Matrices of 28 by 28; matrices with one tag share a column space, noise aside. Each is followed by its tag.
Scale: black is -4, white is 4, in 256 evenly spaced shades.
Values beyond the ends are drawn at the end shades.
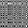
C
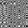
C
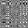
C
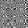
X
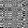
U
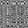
C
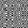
U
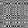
C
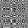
X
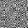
U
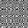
X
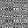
X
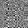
U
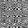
X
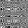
X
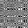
X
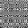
X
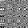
X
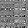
X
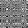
X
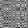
U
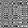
C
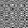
U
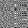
U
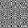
C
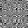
X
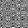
U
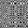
C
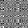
X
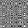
C
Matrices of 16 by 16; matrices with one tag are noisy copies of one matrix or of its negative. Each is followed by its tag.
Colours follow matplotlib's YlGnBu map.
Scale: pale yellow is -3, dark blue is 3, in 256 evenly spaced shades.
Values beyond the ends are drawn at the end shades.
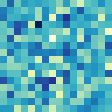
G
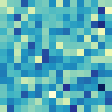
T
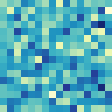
T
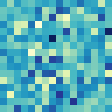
G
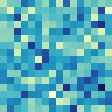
T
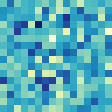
G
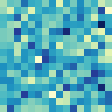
T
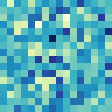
G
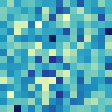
G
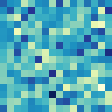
T
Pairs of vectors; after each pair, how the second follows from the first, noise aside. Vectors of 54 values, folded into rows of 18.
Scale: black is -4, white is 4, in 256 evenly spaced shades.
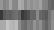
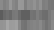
shrunk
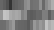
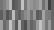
shuffled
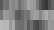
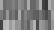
sign-scrambled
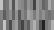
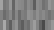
shrunk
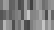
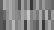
sign-scrambled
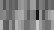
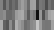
copied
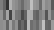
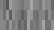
shrunk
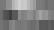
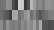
sign-scrambled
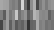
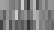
copied
